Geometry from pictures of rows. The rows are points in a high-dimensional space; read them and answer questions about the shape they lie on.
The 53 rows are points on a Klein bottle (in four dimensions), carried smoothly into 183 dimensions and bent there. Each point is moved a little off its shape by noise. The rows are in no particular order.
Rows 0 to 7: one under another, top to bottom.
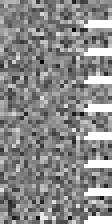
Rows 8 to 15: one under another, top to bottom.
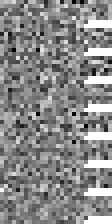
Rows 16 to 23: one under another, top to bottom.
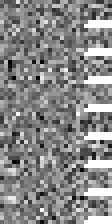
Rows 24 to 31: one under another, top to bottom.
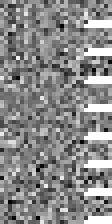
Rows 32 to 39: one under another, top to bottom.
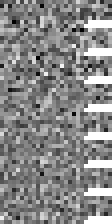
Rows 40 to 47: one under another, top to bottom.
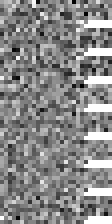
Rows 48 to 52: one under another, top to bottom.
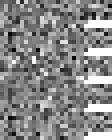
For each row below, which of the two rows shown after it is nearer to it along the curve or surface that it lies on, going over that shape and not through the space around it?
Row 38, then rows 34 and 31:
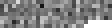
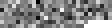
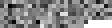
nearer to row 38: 34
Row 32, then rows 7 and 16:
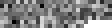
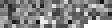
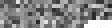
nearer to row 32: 16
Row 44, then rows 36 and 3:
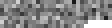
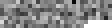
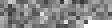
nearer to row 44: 36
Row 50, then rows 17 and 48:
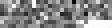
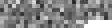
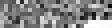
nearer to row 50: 17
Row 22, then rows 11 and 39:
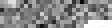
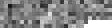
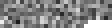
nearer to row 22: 11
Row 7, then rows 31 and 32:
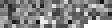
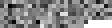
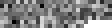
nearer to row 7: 31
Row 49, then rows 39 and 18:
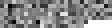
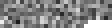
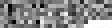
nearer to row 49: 18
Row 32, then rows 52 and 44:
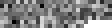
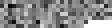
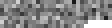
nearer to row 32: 44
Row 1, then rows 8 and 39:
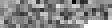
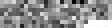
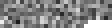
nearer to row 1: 39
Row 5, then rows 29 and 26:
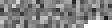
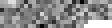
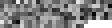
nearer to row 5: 26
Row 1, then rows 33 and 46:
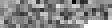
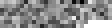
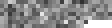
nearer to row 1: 46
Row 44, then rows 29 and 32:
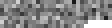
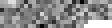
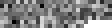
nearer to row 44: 32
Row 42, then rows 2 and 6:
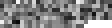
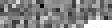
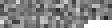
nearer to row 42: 2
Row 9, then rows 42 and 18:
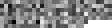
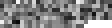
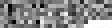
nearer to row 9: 18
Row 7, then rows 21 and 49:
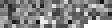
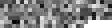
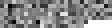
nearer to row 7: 49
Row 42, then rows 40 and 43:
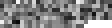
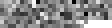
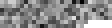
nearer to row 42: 40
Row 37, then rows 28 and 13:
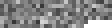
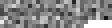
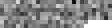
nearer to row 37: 28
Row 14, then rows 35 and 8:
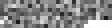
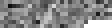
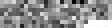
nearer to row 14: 35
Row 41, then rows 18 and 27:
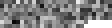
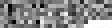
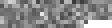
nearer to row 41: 18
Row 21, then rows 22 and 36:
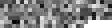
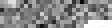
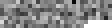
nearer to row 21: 36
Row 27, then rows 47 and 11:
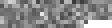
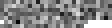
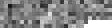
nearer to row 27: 11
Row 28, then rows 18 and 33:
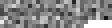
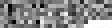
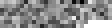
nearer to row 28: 18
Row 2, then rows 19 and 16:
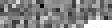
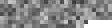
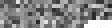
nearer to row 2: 16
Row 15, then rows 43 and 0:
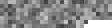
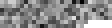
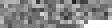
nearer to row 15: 43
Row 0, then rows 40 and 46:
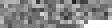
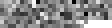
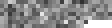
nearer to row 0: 46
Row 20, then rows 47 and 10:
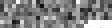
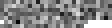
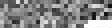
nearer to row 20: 47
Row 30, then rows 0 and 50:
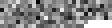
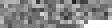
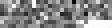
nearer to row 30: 50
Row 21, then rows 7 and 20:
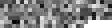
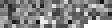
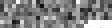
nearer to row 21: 20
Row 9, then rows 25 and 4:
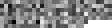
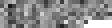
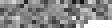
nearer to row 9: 25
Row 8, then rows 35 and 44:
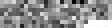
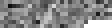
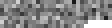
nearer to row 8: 35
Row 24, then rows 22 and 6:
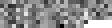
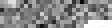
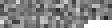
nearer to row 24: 22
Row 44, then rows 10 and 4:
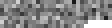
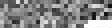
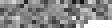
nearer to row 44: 10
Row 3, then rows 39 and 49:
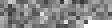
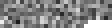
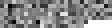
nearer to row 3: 49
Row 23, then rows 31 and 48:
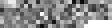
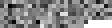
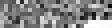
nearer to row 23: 31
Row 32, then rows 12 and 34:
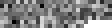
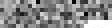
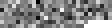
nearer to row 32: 34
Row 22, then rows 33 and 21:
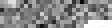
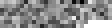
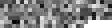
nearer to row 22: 33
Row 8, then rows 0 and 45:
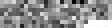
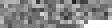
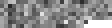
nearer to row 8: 45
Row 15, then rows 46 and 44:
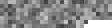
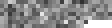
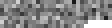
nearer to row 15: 46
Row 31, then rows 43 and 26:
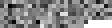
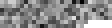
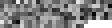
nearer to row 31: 43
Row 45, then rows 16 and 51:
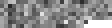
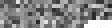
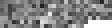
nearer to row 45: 51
